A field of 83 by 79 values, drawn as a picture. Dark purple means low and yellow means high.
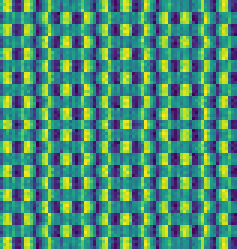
Slope: none. Average level on the scale: 50%. Stripes: upright, repeating 12 times. Mirror symmetry: top to bottom.
